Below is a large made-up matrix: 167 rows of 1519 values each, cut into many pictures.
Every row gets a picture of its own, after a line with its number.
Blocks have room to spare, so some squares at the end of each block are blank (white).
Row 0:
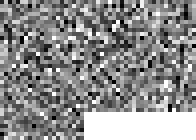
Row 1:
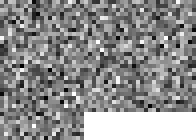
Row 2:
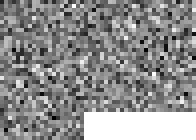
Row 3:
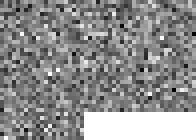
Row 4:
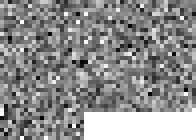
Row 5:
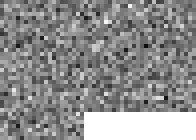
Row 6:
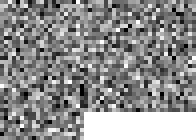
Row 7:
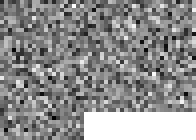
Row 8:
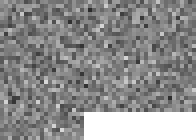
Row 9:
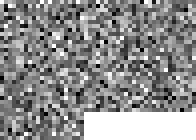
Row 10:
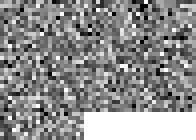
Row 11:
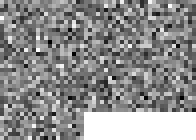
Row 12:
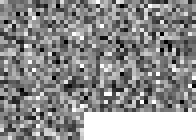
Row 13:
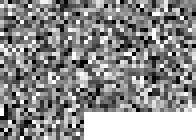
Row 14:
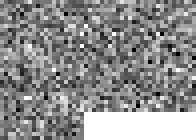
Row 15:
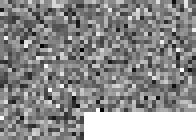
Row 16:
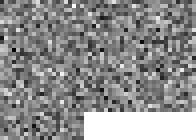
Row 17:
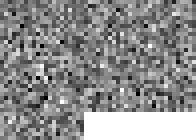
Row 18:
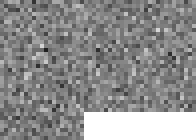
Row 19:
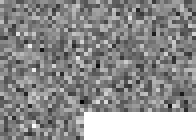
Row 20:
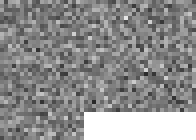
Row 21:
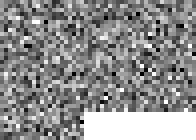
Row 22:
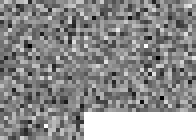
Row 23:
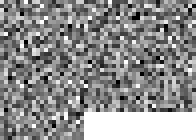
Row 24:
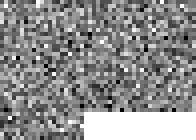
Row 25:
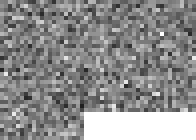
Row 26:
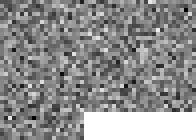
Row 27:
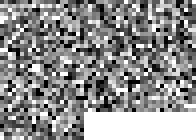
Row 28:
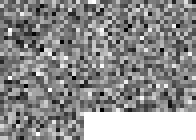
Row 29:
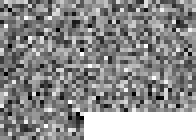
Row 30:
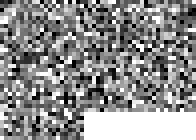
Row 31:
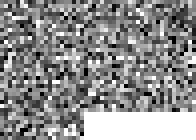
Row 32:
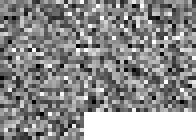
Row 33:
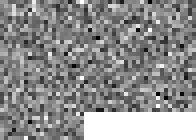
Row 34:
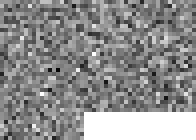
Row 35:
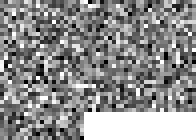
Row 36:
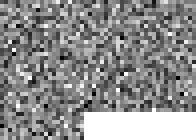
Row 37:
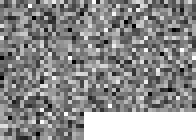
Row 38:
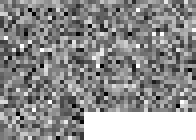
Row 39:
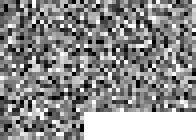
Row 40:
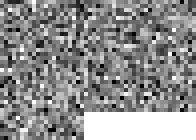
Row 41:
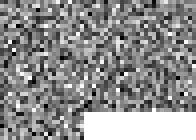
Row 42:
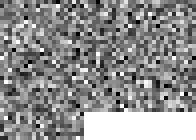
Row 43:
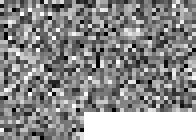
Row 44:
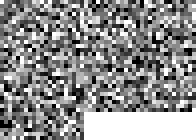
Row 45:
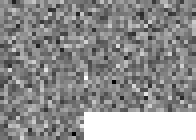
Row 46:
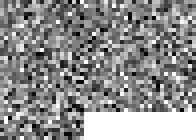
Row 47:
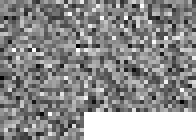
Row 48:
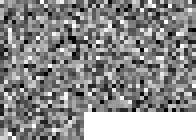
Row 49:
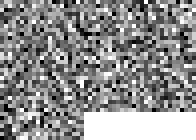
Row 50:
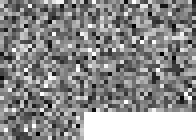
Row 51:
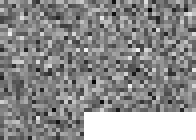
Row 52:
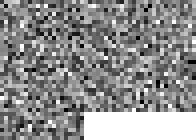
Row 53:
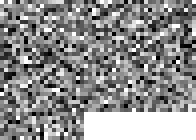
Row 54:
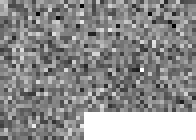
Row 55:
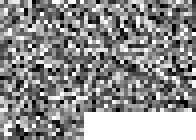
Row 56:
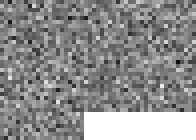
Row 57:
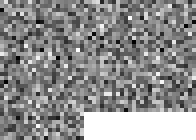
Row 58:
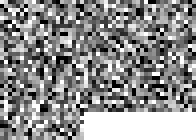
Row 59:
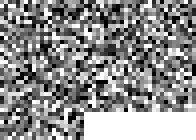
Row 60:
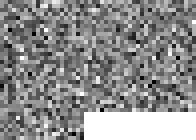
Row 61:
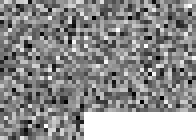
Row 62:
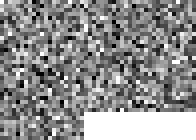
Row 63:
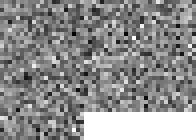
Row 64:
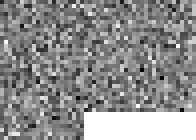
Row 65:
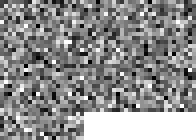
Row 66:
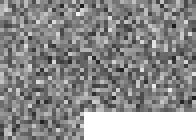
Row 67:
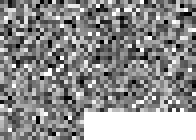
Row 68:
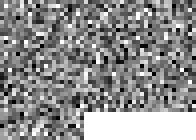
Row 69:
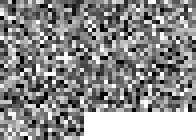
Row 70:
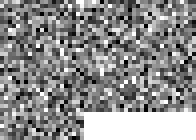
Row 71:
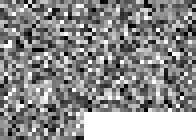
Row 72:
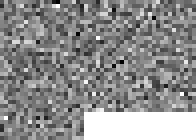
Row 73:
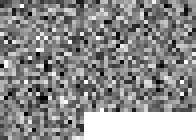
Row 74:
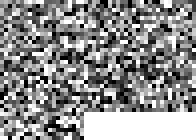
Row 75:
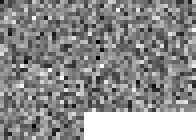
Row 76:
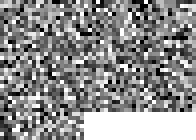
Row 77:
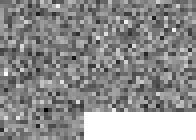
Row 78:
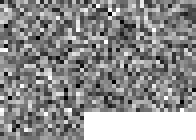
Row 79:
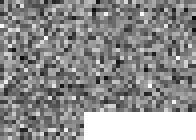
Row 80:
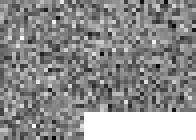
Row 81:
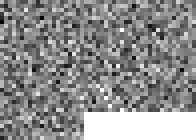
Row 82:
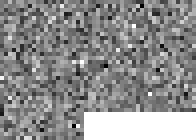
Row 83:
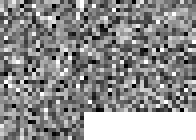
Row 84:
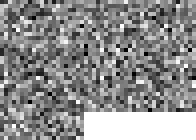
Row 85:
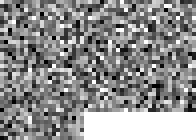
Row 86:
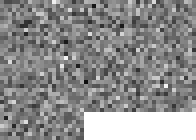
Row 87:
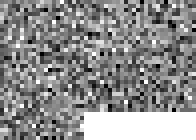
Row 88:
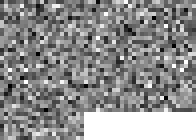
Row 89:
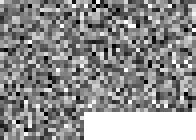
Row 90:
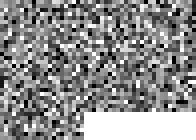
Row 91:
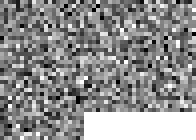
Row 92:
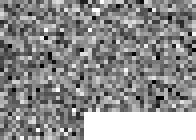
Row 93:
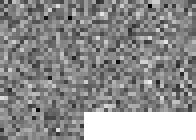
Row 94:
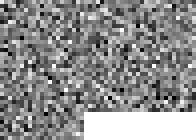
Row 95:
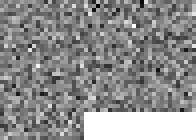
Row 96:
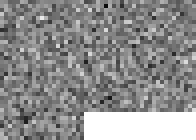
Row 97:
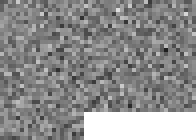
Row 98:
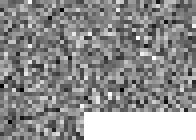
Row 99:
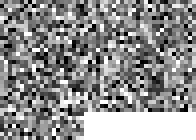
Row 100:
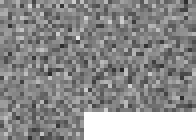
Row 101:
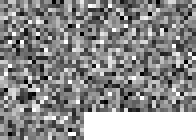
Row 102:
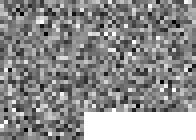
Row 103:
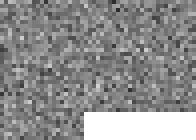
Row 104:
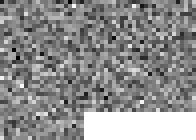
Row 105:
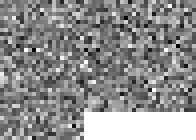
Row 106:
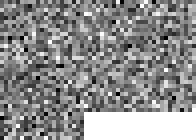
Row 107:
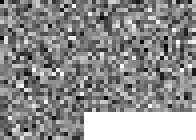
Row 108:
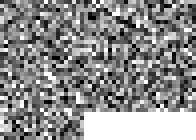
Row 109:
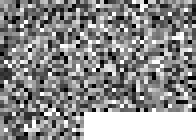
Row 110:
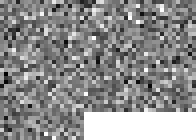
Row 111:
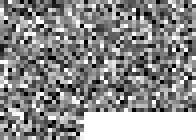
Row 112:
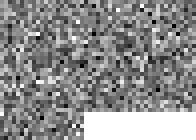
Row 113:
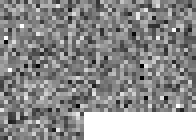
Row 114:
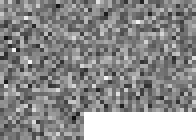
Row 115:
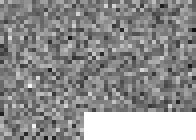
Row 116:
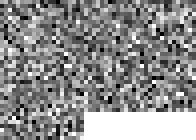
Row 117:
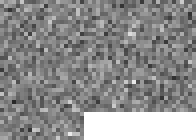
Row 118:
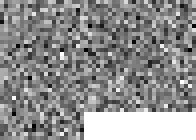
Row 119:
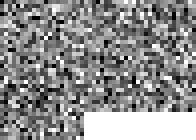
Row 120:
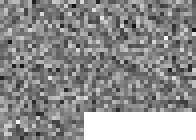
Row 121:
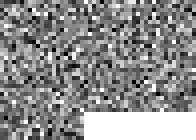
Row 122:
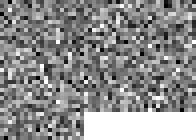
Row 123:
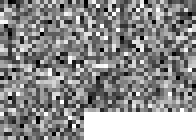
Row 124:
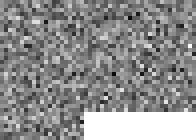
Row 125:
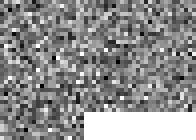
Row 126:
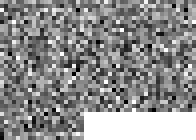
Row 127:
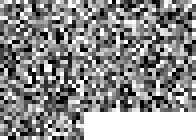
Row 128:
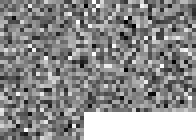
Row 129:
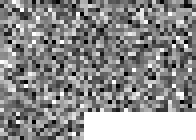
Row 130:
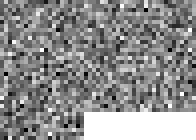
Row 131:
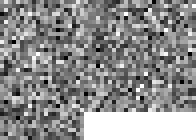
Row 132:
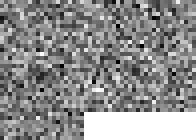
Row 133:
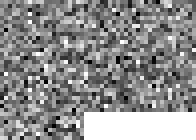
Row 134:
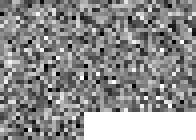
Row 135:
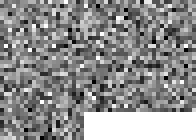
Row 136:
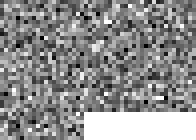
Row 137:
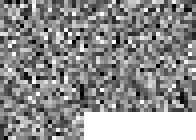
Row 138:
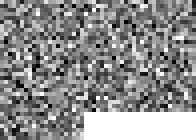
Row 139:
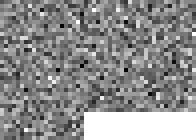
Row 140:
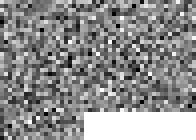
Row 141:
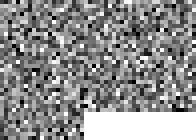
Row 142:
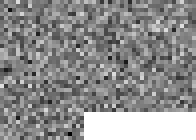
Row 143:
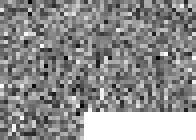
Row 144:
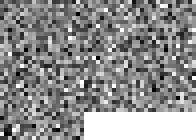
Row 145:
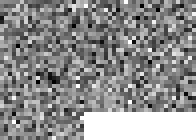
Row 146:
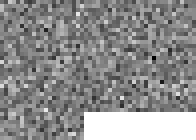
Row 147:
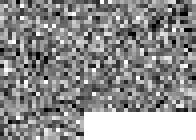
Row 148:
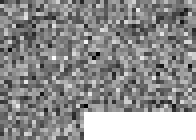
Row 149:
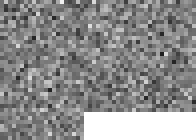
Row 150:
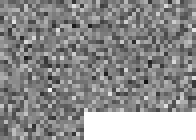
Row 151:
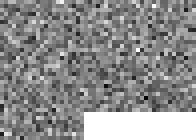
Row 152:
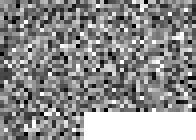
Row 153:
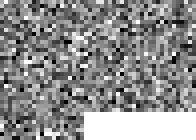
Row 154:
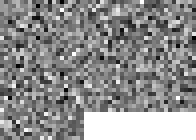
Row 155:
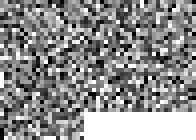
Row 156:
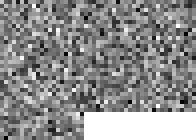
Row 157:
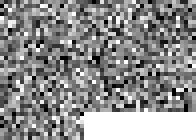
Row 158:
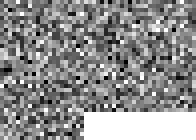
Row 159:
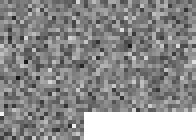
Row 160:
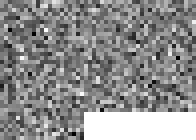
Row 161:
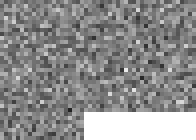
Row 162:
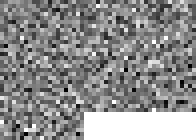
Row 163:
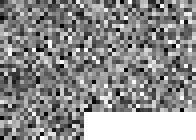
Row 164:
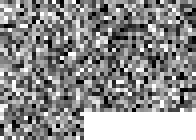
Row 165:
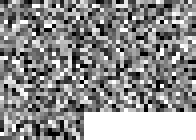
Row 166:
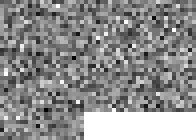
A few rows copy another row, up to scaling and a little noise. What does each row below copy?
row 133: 74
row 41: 36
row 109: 152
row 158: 142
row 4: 13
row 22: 61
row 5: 136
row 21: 124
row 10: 76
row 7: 2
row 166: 77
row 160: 60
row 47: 32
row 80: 87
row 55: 120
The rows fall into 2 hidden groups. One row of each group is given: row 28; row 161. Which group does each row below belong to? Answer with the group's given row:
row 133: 28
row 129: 28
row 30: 161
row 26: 28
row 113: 28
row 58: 28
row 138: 161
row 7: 161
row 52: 28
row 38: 28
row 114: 28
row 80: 161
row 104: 161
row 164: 161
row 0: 161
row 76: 161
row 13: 161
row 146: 28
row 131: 28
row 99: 28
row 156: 28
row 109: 161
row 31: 28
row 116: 28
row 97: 161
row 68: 28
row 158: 28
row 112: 161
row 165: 28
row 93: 28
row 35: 28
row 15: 28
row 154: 161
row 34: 161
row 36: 28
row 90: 161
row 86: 28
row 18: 28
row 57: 28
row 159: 161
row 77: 28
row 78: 161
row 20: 161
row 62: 161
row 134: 28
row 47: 161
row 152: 161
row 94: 161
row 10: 161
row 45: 28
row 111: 28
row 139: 161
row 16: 161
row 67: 161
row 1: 161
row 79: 28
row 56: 28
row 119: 28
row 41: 28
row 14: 28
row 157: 28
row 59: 161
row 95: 161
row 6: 28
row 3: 161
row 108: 161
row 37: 161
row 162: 161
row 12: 28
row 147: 28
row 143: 28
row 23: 28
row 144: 161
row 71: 28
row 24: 161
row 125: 28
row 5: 28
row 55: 161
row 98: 28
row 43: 28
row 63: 28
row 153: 28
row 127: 28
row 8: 28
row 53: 28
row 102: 28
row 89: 161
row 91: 161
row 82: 161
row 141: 28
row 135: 161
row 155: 161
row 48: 161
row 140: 161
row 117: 28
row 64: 161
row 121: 28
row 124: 28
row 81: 161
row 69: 28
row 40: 28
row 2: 161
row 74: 28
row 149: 161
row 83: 28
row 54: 161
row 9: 161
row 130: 28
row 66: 161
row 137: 28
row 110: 28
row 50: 161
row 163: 161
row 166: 28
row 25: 28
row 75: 161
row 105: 161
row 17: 28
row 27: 161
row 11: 161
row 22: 28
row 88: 28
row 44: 161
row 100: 161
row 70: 28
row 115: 161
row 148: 28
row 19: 28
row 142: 28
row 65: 28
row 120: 161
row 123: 161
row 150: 161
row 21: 28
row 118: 161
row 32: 161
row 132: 161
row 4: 161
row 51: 161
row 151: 161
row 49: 161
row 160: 28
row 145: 161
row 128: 161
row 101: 28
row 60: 28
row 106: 161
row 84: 28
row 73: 28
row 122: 28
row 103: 161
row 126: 161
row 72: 28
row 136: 28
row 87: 161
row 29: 28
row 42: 28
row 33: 28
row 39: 161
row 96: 161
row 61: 28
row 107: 161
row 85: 161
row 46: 28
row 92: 28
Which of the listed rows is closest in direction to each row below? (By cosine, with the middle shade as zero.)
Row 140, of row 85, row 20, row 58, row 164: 85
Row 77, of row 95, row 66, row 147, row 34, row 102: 147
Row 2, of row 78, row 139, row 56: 56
